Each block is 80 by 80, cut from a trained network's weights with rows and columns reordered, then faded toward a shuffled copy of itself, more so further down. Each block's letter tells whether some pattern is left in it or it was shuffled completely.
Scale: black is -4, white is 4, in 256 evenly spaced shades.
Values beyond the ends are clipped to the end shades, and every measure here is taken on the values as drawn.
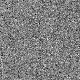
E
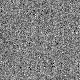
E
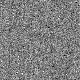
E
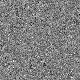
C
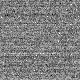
E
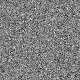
C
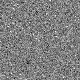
C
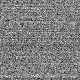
E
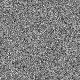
C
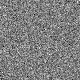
C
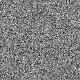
C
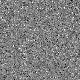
E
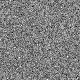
C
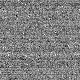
E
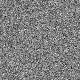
C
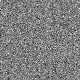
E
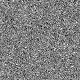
C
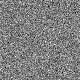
C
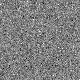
C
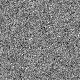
C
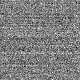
E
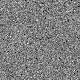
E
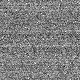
E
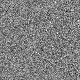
C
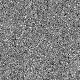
C
